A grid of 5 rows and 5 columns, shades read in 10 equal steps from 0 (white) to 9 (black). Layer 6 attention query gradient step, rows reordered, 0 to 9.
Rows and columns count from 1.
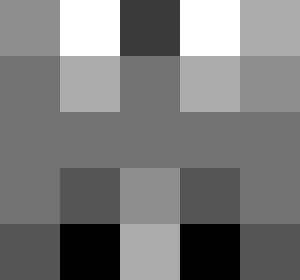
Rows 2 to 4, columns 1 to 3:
5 3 5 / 5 5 5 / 5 6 4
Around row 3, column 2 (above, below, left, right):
3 6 5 5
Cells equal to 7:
1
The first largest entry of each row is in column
3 1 1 2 2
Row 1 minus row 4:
-1 -6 3 -6 -2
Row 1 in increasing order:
0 0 3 4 7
